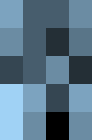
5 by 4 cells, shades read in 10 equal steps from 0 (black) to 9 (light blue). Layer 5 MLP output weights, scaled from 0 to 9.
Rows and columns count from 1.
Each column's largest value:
9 7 6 7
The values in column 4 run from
2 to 7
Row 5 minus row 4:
0 -1 -3 -1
